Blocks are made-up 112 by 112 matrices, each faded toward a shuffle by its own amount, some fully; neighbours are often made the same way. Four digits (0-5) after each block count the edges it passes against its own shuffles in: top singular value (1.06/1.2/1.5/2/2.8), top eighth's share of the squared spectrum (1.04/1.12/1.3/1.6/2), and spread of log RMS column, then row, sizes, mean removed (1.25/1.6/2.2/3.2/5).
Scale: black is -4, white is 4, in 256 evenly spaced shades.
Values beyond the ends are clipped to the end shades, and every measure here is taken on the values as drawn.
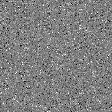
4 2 1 1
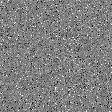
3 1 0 0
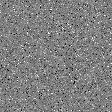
2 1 0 0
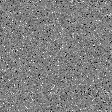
0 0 0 0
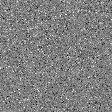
0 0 0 1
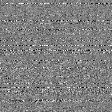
2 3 0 4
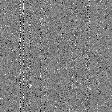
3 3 3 0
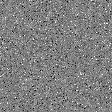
0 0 0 0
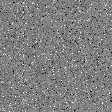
1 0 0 0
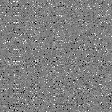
4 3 1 2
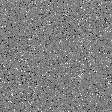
0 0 0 0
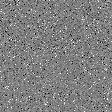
2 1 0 0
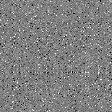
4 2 1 1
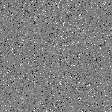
3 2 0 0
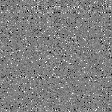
4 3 1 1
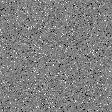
2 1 0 0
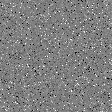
0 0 0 0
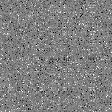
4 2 1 1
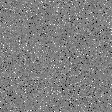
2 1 0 0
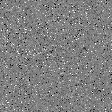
3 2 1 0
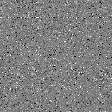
4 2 1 1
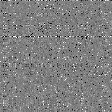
4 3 2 2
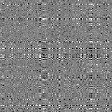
5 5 3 4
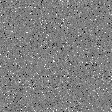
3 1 0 0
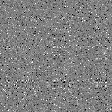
4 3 1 2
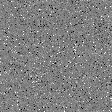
2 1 0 0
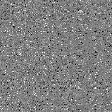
4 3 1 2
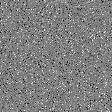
3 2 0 0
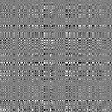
5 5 4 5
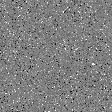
0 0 0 0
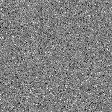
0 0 0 0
